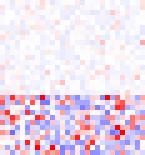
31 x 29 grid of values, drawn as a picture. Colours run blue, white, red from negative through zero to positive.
Stripes: none. Seam: horizontal, 60% of the way down, the top part calmer. Slope: none. Mirror symmetry: none. Histogram: skewed, a long tail of high values.
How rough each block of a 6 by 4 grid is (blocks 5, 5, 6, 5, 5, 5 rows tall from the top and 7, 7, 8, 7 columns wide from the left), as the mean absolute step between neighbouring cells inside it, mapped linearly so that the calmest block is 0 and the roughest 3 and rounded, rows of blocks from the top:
0 0 0 0
0 0 0 0
0 0 0 0
2 2 1 1
3 2 2 3
2 3 3 3
